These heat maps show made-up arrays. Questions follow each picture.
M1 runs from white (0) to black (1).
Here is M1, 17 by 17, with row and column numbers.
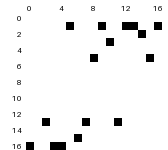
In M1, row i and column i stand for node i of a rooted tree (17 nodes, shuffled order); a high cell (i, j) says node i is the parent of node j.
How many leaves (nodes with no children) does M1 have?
10
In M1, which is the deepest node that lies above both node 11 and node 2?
13
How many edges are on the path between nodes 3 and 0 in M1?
2
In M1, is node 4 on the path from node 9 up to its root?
no
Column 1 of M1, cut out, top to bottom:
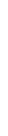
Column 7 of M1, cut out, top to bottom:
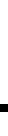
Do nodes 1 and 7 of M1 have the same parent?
no
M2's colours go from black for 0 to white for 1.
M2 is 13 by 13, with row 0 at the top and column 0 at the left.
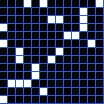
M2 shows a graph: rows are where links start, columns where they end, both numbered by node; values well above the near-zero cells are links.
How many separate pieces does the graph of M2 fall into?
2
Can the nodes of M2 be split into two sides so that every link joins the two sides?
no
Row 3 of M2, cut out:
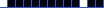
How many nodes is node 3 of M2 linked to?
2
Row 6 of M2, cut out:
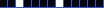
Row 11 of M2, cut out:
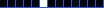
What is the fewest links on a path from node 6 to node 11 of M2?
6
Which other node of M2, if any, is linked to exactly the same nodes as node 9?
node 8
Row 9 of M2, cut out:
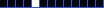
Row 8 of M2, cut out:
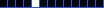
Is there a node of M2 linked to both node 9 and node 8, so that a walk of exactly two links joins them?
yes
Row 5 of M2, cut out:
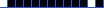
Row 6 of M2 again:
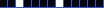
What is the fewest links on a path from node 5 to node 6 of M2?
5
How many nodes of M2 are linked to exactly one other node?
5
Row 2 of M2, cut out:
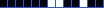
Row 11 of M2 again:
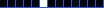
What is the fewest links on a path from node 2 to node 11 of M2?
5
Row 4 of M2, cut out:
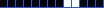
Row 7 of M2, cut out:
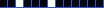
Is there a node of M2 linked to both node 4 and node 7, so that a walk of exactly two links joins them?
no
